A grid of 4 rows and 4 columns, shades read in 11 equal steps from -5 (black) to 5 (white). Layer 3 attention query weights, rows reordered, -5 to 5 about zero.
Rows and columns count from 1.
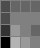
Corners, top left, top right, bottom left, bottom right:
-2 -1 -5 0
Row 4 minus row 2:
-3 2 1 0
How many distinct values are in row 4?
4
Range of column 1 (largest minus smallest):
3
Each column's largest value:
-2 2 1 0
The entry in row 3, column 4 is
-1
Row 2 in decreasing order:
0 0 0 -2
